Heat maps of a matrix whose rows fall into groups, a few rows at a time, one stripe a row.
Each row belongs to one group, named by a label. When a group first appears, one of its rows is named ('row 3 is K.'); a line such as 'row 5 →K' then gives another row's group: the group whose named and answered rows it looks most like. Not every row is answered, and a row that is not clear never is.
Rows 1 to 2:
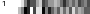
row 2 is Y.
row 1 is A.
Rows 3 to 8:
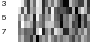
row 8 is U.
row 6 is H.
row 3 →A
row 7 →A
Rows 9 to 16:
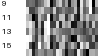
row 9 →Y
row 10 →Y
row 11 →Y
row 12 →A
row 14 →A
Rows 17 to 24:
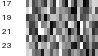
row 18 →A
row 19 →U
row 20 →Y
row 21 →Y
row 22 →U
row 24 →H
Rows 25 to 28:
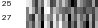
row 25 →A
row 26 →H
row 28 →H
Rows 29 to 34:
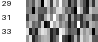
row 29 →H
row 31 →H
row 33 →Y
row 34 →Y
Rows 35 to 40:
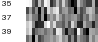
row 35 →A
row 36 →U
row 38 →H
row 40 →U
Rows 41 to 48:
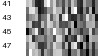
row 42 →H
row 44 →U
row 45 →H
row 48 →H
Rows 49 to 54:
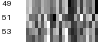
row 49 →A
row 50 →A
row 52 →A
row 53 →A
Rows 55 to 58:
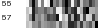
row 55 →Y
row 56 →U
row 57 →Y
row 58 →A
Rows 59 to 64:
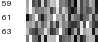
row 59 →U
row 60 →A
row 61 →H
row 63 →Y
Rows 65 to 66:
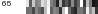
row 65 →Y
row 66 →A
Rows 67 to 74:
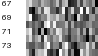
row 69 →U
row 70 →H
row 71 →U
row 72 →H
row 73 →A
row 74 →Y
